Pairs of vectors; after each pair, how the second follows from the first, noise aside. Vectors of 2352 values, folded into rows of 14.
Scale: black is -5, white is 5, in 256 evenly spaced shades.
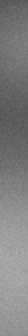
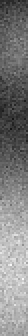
scaled up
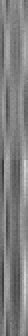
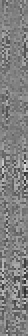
sign-scrambled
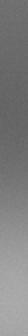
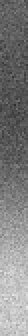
scaled up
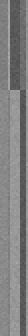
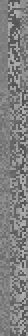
sign-scrambled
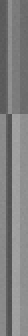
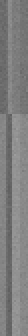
shrunk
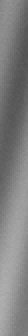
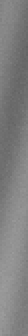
shrunk
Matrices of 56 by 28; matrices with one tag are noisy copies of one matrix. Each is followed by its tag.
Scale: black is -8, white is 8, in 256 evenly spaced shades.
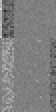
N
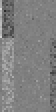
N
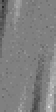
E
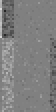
N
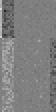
N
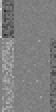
N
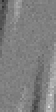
E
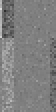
N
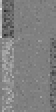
N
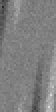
E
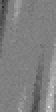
E
